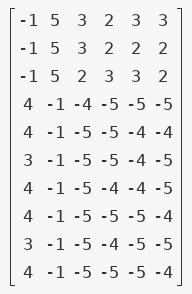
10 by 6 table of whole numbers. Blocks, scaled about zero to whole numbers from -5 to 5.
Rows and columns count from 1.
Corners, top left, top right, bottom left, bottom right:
-1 3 4 -4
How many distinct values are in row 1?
4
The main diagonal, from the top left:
-1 5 2 -5 -4 -5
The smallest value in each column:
-1 -1 -5 -5 -5 -5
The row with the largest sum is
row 1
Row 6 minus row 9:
0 0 0 -1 1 0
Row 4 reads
4 -1 -4 -5 -5 -5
